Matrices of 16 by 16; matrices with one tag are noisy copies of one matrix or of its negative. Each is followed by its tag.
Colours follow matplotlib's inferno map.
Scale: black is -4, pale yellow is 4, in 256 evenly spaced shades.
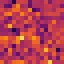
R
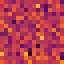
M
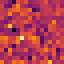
R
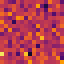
M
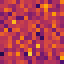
M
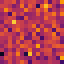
M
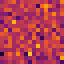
M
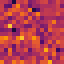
R
